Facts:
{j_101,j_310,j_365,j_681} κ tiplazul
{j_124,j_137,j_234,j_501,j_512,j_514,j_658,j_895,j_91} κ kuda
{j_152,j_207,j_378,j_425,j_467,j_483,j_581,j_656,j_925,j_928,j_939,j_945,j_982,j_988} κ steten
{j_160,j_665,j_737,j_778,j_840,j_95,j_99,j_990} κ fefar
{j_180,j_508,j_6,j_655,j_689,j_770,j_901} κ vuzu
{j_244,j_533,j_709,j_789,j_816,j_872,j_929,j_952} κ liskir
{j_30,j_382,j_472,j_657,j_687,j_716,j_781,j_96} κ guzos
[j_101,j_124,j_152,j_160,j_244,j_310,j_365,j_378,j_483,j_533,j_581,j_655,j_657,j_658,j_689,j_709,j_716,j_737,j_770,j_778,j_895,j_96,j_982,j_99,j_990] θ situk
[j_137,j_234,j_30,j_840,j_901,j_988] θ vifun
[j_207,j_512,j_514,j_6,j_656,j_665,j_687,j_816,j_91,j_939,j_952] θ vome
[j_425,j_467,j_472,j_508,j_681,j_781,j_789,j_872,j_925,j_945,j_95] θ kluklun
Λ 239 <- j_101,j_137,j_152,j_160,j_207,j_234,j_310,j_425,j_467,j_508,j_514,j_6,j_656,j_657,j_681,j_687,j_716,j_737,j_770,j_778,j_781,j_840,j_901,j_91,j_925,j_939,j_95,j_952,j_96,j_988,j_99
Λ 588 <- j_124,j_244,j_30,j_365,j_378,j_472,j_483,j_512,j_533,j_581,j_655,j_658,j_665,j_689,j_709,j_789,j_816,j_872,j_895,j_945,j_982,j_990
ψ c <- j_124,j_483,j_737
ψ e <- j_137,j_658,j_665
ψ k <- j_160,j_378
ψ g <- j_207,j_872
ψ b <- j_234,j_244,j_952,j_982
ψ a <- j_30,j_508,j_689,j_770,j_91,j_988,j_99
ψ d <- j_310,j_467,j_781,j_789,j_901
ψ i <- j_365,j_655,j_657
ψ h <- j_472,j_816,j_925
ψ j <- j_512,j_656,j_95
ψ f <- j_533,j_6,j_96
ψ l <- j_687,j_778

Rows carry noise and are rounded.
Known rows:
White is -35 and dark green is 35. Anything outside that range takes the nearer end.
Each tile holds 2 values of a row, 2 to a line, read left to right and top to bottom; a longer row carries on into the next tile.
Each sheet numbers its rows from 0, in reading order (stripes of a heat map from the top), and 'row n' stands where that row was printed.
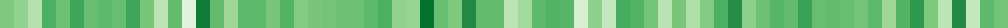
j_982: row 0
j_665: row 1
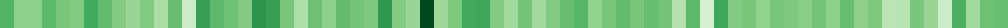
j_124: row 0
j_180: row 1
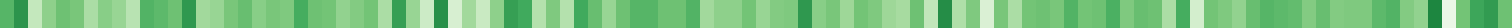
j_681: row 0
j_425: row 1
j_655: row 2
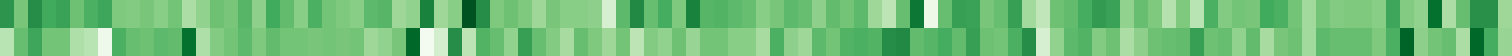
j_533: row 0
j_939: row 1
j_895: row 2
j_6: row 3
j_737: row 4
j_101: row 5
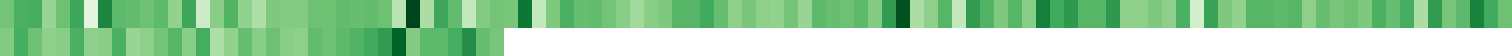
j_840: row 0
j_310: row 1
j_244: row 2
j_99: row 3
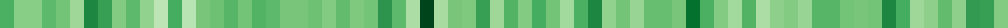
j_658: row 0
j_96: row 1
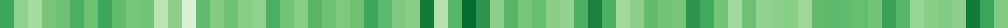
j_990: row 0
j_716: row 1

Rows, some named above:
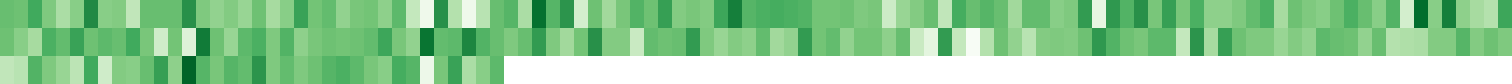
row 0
j_781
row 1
j_816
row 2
j_988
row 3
j_982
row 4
j_781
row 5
j_382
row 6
j_687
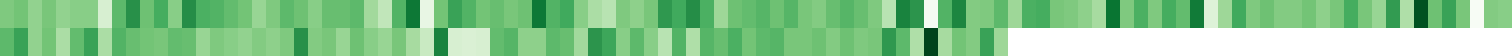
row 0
j_939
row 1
j_952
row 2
j_137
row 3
j_467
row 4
j_658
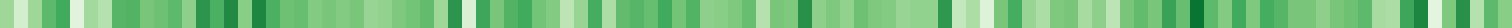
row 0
j_512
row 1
j_925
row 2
j_514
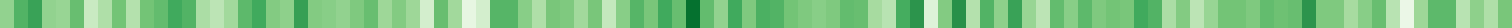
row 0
j_508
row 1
j_514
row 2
j_945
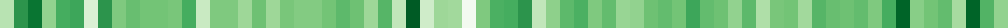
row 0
j_901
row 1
j_101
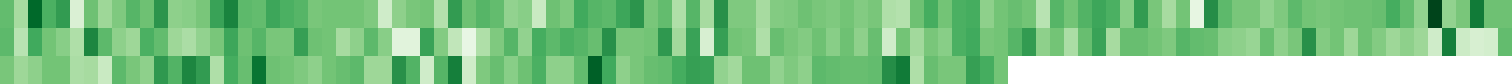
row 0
j_816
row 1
j_928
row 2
j_378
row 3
j_472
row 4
j_929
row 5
j_467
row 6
j_91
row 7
j_657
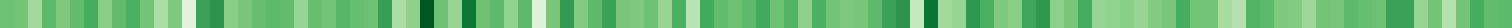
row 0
j_483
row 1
j_365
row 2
j_770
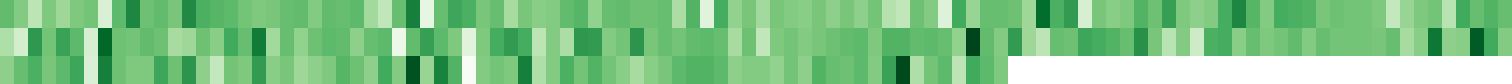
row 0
j_939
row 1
j_180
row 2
j_816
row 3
j_30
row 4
j_152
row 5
j_581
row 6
j_234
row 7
j_310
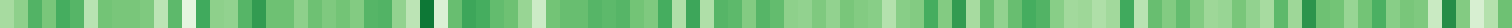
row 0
j_689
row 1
j_501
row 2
j_95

